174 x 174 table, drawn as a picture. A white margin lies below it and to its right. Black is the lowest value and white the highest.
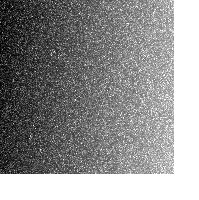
Stripes: none. Slope: up to the right. Odd rows or columns: none.
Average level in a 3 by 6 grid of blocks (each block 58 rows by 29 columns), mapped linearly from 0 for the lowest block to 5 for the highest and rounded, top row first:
012345
012345
012345
